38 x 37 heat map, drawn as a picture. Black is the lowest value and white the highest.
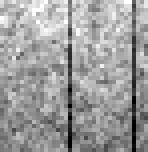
Values rise toward the top. Streaks run downward. The top left is the ninth with the highest average. Columns 18 and 34 stand out from the rest. The halves do not mirror each other.
